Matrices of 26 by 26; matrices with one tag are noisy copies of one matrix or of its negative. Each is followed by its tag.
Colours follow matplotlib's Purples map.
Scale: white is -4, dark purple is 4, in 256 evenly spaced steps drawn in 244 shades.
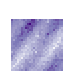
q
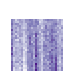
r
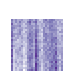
r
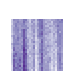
r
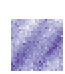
q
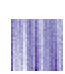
r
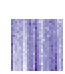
r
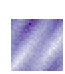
q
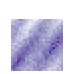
q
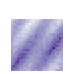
q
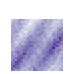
q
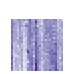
r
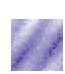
q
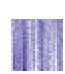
r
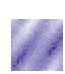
q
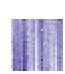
r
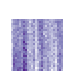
r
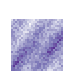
q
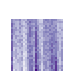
r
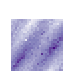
q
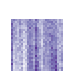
r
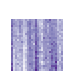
r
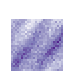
q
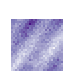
q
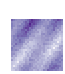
q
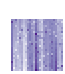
r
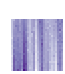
r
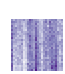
r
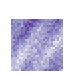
q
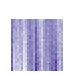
r
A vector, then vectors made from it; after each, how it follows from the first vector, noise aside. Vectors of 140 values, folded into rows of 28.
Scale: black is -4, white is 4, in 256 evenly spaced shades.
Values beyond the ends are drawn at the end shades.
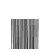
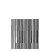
wrapped around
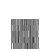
partly zeroed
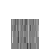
partly zeroed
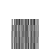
wrapped around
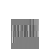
partly zeroed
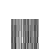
wrapped around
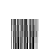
scaled up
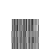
wrapped around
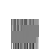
partly zeroed
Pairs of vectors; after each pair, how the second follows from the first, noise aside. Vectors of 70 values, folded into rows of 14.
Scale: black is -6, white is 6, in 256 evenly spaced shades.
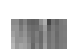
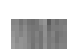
shrunk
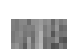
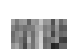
scaled up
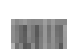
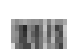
scaled up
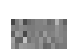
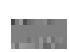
partly zeroed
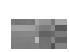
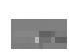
partly zeroed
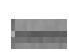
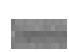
shrunk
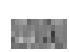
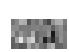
scaled up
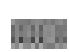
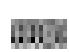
scaled up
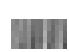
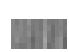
shrunk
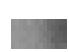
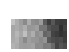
scaled up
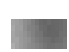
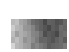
scaled up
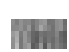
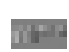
partly zeroed
